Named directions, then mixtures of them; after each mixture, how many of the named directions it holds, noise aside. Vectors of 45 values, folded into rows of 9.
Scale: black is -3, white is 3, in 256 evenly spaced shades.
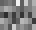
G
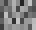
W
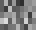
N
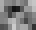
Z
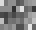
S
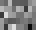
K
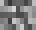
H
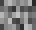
one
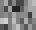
two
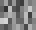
one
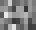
two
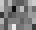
three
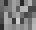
one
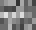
two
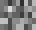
three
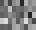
two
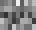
one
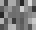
three
